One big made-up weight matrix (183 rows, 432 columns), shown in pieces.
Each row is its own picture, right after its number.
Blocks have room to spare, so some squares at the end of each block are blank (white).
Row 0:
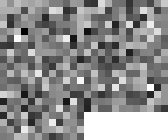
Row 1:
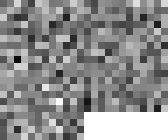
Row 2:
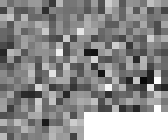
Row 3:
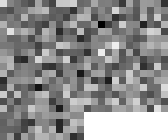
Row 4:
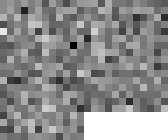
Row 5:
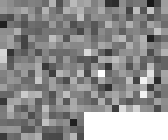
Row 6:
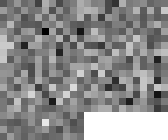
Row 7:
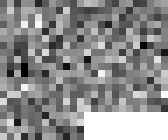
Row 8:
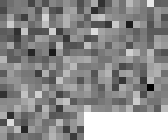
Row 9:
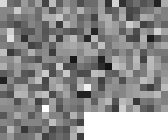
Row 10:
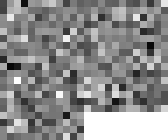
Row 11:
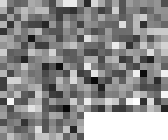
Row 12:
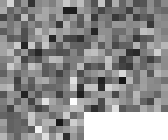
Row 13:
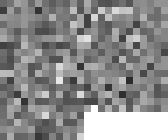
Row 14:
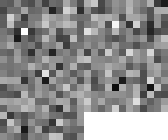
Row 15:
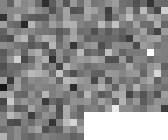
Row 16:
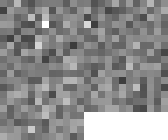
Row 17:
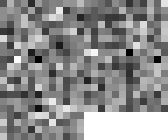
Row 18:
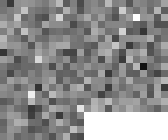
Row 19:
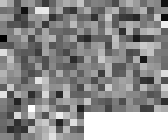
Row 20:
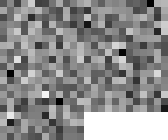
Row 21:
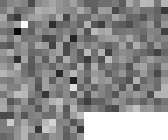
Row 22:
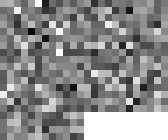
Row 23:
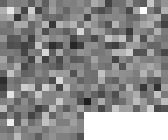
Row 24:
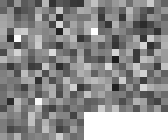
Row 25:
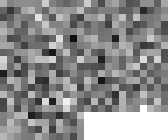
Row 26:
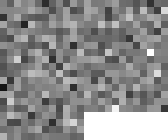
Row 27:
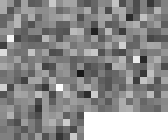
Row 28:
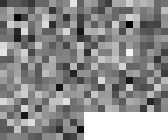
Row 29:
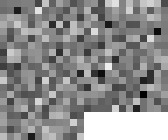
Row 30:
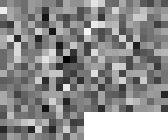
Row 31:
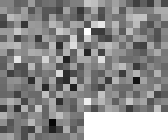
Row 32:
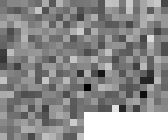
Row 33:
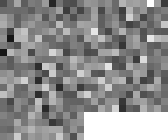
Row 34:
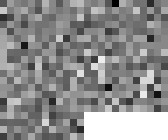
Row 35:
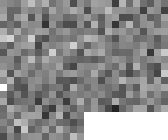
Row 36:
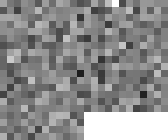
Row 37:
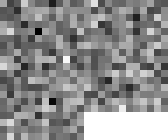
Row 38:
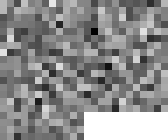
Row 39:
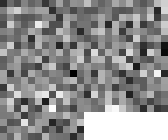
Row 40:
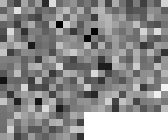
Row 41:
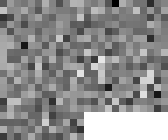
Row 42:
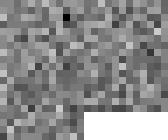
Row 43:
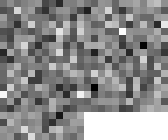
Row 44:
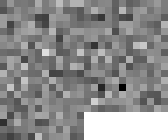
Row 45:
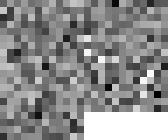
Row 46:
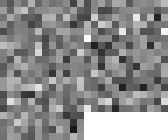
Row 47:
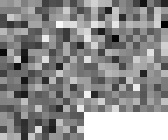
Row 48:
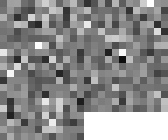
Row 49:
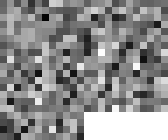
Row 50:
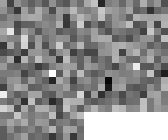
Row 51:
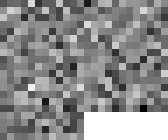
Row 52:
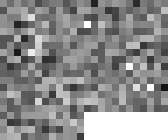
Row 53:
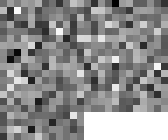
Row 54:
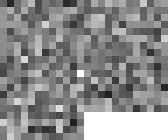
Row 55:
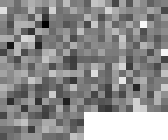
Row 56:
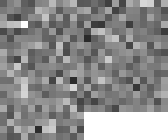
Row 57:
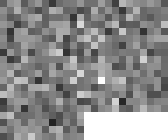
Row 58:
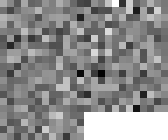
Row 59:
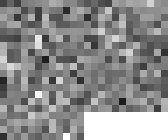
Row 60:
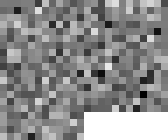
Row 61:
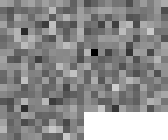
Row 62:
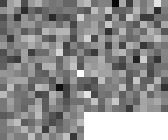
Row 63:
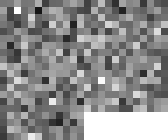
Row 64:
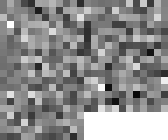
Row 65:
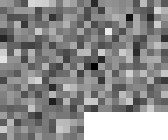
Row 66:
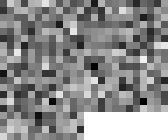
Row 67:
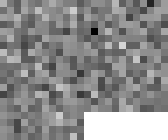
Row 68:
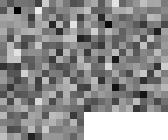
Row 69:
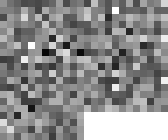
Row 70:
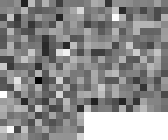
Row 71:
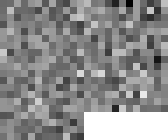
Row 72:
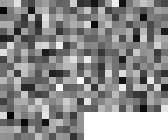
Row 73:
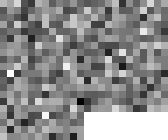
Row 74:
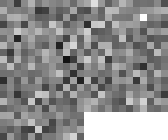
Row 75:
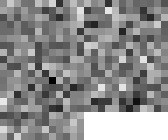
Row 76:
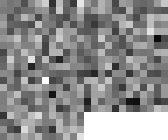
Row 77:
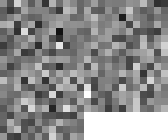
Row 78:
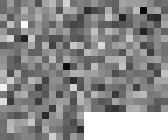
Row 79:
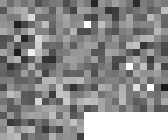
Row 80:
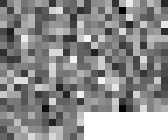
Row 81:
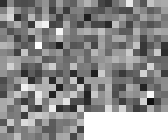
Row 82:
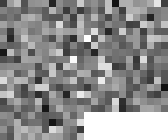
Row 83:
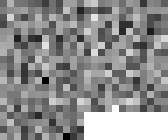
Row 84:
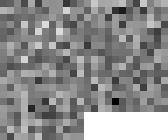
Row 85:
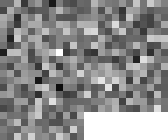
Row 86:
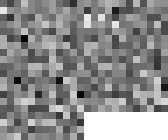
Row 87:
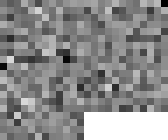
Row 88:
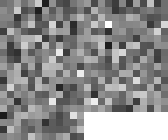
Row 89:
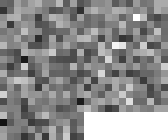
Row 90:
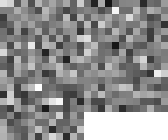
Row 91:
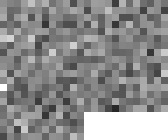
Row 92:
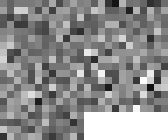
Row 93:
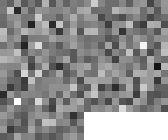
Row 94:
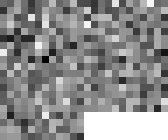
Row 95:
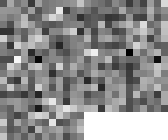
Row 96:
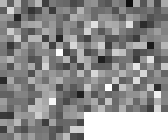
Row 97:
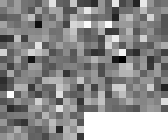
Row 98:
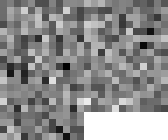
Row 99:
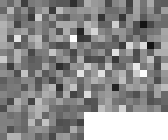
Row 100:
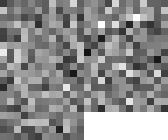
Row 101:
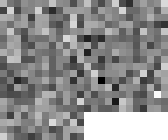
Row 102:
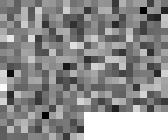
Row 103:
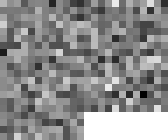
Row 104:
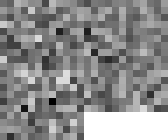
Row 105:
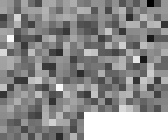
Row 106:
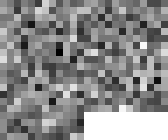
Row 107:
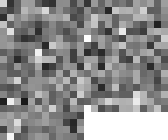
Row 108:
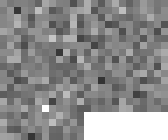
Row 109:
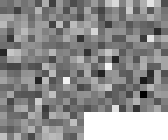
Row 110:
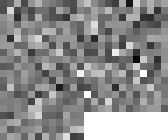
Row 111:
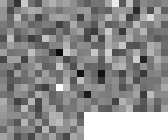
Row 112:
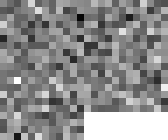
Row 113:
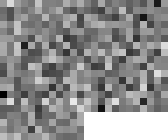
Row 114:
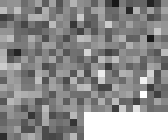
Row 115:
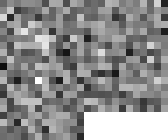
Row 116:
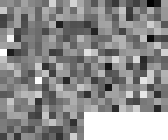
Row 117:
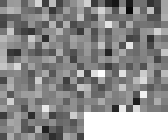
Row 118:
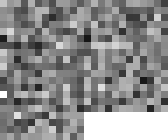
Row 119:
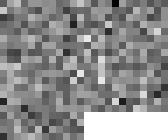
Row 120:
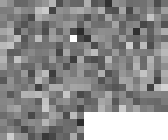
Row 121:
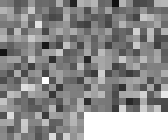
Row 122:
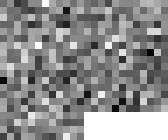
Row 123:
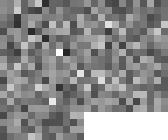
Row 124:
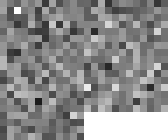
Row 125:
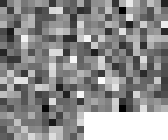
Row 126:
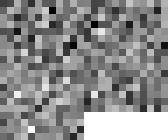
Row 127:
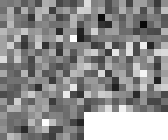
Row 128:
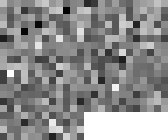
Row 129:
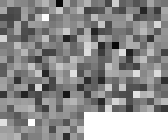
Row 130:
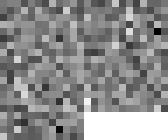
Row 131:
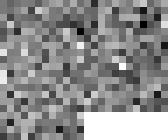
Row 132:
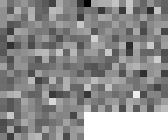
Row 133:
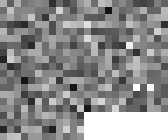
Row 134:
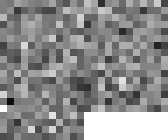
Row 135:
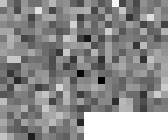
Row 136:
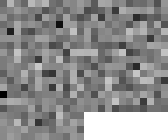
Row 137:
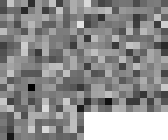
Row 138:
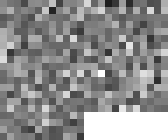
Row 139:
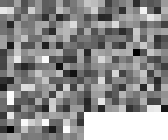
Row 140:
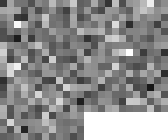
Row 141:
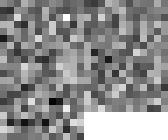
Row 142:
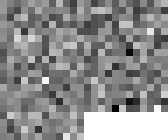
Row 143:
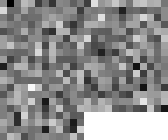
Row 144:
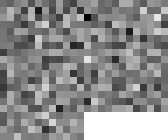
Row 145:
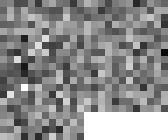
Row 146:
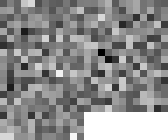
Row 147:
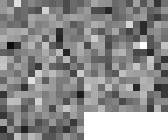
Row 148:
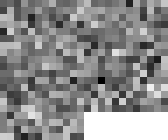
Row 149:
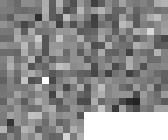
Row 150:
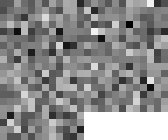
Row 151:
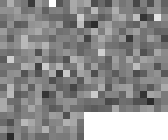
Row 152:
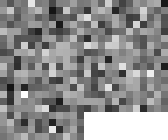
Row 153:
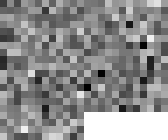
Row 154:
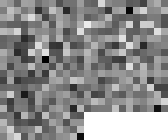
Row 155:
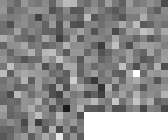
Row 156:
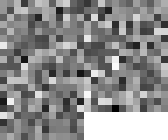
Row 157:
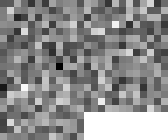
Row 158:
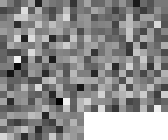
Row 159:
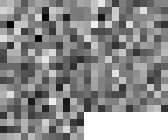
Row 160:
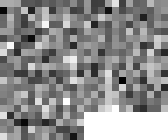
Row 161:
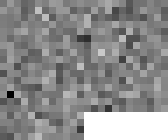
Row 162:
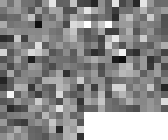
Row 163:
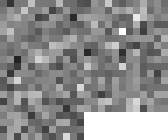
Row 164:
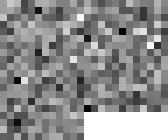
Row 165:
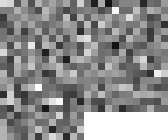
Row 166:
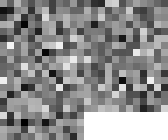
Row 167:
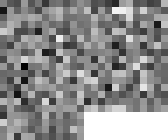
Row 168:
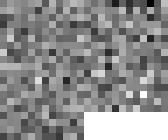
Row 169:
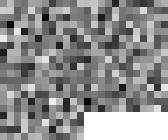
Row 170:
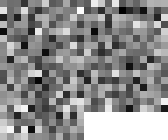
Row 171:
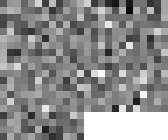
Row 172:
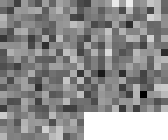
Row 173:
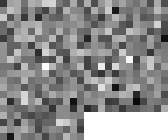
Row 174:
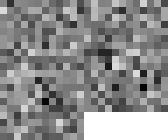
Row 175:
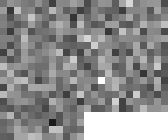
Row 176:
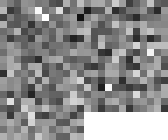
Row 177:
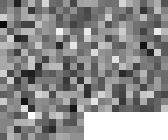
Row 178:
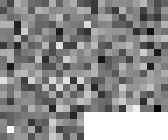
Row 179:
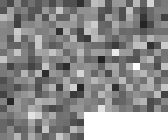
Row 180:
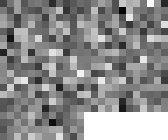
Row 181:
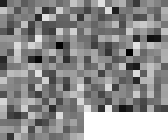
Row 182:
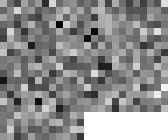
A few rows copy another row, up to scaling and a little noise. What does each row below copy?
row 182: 40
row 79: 52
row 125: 80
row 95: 17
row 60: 29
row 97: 162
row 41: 34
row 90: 165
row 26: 15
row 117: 171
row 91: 35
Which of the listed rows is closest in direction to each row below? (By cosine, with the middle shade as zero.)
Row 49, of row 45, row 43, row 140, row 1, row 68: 1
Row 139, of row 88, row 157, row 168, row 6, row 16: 157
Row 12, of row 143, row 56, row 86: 86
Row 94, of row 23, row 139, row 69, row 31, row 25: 23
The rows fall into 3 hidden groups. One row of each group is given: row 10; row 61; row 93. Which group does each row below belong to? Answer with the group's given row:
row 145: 61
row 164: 10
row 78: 61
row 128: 61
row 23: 61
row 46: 10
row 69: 10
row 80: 93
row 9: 93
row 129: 10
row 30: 61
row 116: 93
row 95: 10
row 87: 10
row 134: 10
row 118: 10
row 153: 93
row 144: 61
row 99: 93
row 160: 61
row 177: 61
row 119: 93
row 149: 61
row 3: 10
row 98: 61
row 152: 10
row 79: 61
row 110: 93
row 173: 10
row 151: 10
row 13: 10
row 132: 93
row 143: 10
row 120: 93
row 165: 10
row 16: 61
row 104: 61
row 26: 61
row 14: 61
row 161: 10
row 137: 10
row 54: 10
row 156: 10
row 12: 10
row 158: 61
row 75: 10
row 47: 61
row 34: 93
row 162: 61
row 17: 10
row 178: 61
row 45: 93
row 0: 61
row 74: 61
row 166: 61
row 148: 93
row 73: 61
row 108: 93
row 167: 10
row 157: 61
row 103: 93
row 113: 10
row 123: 93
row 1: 61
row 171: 93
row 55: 61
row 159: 61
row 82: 93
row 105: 93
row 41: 93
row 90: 10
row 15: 61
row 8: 61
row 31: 61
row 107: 10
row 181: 10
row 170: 10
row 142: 61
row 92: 93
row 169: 61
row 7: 61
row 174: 10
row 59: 61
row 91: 61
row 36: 93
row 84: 10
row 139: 61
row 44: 10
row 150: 61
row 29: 93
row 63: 93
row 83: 61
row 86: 10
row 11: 10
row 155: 10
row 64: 10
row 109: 93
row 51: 10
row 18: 10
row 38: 93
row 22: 93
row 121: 61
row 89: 10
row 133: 61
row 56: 61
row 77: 61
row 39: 61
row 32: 93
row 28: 61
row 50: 10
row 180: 93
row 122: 61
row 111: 93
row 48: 61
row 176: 10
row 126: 61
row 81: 61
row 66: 10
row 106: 93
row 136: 10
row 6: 93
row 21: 61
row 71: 93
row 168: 93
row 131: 61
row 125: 93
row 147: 93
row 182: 93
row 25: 10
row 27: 93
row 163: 10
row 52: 61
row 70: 10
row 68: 93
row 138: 93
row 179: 93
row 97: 61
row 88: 93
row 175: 93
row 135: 93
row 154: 61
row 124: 93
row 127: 93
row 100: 61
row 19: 10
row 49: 10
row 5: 93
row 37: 10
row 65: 10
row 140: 61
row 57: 93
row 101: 93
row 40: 93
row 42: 61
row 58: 93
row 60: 93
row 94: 61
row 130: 61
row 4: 10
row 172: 93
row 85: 93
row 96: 93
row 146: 10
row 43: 93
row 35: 61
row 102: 61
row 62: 93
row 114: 93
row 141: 61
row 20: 61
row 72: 61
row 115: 10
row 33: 93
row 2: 93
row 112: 10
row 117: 93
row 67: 93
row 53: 93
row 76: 61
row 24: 93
